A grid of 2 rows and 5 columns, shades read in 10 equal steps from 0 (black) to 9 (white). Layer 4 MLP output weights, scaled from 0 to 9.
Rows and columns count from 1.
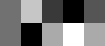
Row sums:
16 25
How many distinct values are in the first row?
5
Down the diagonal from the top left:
4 0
